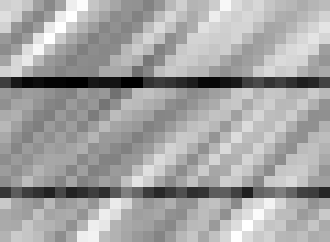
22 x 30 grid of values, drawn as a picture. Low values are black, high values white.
Most values sit high, with a long tail of low ones. The top right is the calmest part. Rows 8 and 18 stand out from the rest. The ninth with the lowest average is the middle left.
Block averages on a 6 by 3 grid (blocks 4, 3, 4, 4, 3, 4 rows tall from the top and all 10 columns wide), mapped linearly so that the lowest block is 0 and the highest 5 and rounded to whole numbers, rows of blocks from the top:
4 4 5 / 3 4 4 / 0 1 2 / 2 3 4 / 0 2 2 / 4 3 5
